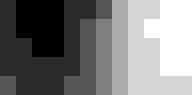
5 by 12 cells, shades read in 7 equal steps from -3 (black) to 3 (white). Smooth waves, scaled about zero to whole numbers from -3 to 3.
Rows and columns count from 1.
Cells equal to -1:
7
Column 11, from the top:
3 3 3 3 2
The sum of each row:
-5 -2 -2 0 0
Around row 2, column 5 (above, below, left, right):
-2 -2 -3 -1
